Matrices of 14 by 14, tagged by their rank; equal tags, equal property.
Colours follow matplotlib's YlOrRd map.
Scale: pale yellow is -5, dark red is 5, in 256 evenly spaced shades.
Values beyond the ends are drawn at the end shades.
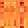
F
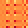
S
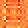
F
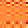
S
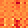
F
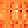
F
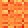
F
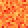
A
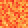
A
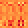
F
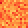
A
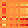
S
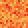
A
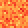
A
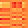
S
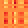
S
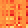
F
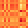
S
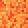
A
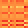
S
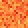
A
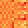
F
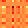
S
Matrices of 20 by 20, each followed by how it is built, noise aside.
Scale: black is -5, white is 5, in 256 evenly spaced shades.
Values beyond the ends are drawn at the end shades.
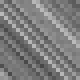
Toeplitz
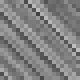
Toeplitz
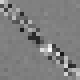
banded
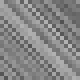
Toeplitz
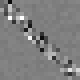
banded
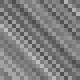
Toeplitz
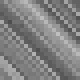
Toeplitz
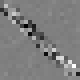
banded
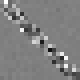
banded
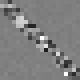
banded
